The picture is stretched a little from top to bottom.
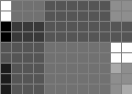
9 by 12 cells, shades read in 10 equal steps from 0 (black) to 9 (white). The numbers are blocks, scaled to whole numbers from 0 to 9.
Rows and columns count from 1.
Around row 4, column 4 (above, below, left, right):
2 3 2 3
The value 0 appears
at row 3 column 1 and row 4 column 1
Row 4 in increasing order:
0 2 2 2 3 3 3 3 3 3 3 3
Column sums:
27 27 27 27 32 32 32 32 32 32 50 50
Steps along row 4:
up same same up same same same same same same same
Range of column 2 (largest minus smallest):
2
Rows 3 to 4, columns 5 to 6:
3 3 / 3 3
